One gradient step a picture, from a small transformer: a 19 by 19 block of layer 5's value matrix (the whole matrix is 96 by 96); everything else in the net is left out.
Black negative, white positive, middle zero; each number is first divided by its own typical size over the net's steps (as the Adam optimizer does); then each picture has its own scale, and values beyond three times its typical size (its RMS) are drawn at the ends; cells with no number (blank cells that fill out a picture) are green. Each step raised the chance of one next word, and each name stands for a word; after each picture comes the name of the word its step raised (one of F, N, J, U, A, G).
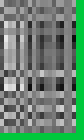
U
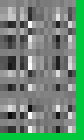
U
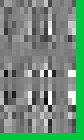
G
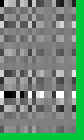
G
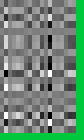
U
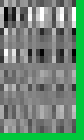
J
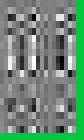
U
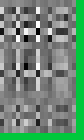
U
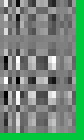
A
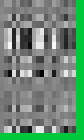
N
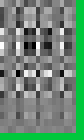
N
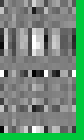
N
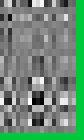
A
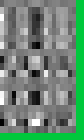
G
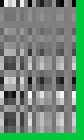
A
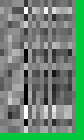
J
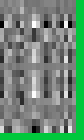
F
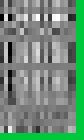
F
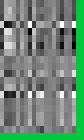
N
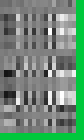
G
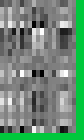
N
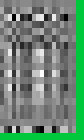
F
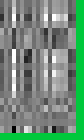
F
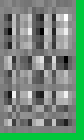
G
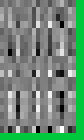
N
